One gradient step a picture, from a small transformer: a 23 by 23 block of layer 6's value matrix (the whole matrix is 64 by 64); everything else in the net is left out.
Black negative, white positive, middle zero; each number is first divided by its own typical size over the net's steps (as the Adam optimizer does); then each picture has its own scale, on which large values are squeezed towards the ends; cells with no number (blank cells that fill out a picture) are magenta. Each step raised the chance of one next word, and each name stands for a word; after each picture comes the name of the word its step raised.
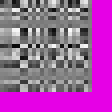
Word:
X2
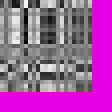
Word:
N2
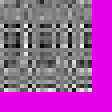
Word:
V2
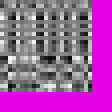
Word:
N2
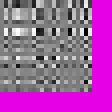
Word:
X2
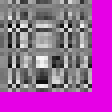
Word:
V2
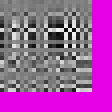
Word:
V2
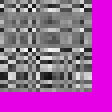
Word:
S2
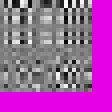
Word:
N2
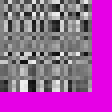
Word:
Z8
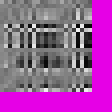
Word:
V2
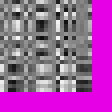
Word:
Z8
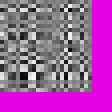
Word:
S2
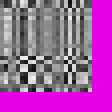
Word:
N2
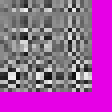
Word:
S2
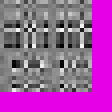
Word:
V2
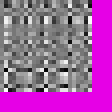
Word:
N2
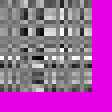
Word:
X2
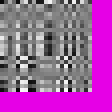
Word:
Z8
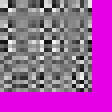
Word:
S2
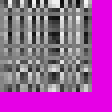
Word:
N2
